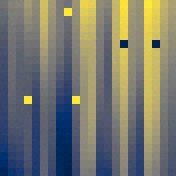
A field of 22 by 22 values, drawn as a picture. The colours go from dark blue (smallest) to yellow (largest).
Ninth with the highest average: top right. Slope: up to the top right. Stripes: upright, repeating 5 times. Grain: streaks running down. Lone odd cells: 5, 3 higher and 2 lower than their neighbours.
